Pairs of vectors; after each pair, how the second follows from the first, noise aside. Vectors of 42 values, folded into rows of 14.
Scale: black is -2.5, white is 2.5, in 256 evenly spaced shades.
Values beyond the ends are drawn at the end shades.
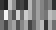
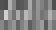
shrunk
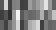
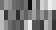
shuffled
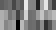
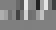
partly zeroed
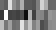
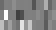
partly zeroed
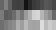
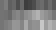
shrunk
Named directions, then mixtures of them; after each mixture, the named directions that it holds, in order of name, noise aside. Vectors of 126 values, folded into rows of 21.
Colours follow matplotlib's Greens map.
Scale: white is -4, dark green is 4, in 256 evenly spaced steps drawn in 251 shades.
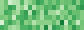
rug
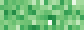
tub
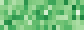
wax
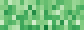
rug, tub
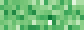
tub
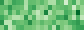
wax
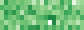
tub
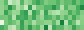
rug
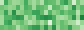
tub, wax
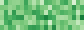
tub, wax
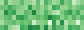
rug, tub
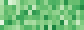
rug, wax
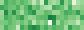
tub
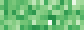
tub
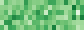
wax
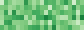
tub, wax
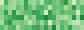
tub, wax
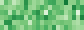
wax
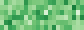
wax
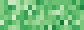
rug
